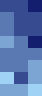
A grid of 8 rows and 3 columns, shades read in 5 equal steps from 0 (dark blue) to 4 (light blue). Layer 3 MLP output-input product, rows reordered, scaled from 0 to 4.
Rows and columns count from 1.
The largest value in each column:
4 3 4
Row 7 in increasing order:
1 3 4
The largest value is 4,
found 2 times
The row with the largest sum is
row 8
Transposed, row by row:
1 2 2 3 2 2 4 3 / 1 1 1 2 2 2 1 3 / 0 1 1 0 2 3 3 4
